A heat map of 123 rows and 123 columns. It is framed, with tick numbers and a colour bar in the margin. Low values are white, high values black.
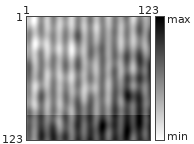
Stripes running up and down repeat 10 times from left to right. The top left is the ninth with the lowest average. The bottom part is higher, past a seam about 80% of the way down. There are no lone odd cells. The halves do not mirror each other. The ninth with the highest average is the bottom right. Values rise toward the bottom right. Overall the values sit about 50% of the way up the scale.
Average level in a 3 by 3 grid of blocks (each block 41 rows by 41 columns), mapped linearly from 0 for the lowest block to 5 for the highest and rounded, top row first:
0 1 2 | 1 1 3 | 3 4 5
